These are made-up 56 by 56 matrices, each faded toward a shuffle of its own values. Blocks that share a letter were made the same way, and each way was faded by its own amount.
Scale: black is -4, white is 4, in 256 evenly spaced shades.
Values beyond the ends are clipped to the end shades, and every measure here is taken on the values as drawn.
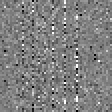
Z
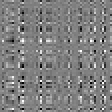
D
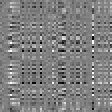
D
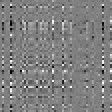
D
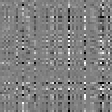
D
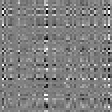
D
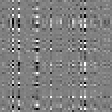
D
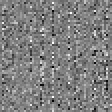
Z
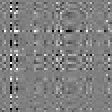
D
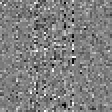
Z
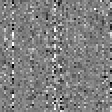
Z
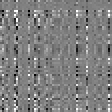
D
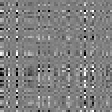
D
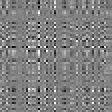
D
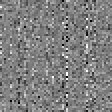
Z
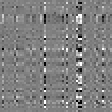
D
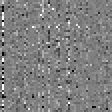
Z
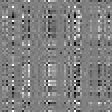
D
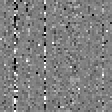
Z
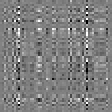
D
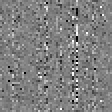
Z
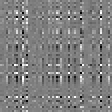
D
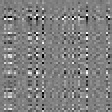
D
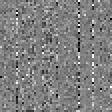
Z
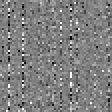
Z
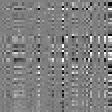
D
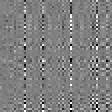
D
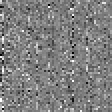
Z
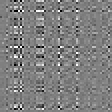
D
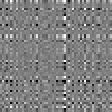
D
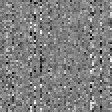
Z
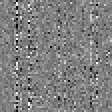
Z
